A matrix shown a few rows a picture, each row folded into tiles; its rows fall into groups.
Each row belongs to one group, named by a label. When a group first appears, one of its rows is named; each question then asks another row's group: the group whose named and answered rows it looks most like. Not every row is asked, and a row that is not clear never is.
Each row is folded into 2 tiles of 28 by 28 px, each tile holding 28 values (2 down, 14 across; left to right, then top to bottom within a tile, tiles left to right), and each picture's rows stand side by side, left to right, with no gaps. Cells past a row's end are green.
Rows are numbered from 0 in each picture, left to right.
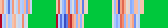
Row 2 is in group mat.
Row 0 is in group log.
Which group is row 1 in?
log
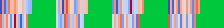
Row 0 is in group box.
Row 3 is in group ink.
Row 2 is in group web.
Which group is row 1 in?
mat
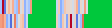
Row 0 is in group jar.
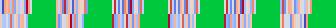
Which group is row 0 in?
ink
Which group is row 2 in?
log
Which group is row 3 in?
log
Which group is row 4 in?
log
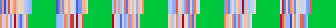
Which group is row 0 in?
box
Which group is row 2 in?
ink
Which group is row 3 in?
web
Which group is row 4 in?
jar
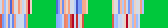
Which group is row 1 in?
mat
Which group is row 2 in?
log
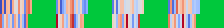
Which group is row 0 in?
ink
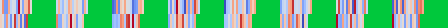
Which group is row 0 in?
web
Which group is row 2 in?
mat
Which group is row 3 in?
web
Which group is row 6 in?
log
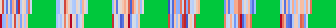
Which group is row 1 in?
web
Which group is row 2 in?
box
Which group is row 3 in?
ink
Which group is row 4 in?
box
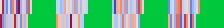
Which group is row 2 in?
ink
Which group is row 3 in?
mat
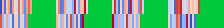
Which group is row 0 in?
ink
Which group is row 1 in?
web
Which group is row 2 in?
log
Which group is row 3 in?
mat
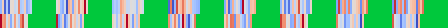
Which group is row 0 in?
jar
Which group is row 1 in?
log
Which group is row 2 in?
web
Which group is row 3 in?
box
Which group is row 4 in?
web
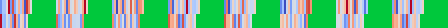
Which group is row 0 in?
ink
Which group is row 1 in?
ink
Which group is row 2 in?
ink
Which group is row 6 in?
box
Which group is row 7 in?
jar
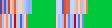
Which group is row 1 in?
mat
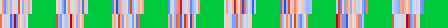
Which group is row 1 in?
log
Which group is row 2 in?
web
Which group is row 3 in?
mat
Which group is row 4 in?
box
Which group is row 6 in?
jar
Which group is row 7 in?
box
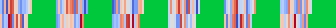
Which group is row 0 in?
mat
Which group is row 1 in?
box
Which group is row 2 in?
mat
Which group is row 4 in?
mat
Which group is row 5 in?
web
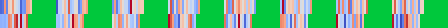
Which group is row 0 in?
mat
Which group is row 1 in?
mat
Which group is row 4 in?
box
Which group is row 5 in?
jar
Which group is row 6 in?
ink
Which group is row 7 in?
log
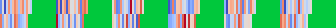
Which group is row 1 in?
ink
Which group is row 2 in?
web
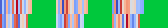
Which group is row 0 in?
ink
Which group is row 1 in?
mat
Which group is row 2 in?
box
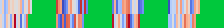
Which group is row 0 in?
web
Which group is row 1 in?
log
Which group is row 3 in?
mat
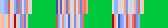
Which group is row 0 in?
web
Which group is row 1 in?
ink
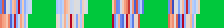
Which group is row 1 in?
web
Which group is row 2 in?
box
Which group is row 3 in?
jar
